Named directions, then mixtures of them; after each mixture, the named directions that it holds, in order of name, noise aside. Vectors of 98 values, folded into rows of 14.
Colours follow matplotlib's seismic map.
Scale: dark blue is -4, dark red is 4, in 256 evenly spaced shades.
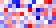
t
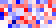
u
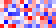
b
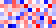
b, t, u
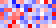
t, u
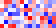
b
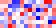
b, t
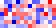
b, t, u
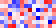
b, t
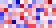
t, u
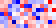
b, t, u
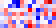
t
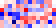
b, u
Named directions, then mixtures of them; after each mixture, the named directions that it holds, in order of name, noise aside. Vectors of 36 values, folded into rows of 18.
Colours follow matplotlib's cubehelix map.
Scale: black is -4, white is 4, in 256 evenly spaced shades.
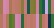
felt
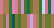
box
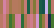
felt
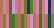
box, felt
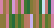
box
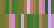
box, felt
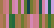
box, felt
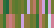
felt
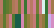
box, felt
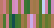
box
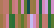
box, felt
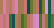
box, felt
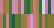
box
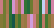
box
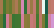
box, felt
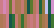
box, felt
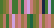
box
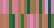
box, felt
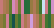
box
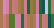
felt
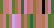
box, felt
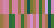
box, felt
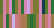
box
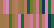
felt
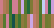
box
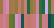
felt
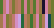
box, felt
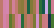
felt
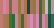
box, felt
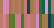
felt
